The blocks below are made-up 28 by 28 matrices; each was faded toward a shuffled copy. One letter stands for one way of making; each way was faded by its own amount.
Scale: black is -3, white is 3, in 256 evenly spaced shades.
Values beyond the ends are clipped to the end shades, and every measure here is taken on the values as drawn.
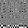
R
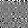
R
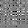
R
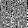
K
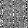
K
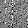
K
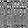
R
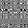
R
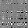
R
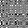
R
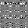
R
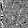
K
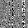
K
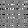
R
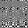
R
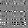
R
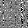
K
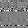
R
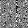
K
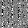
K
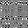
R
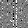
K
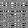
R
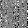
K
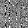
K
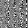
K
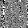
K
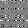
R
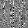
K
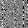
K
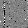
K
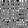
R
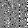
K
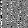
K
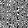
K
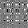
R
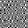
R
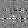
R
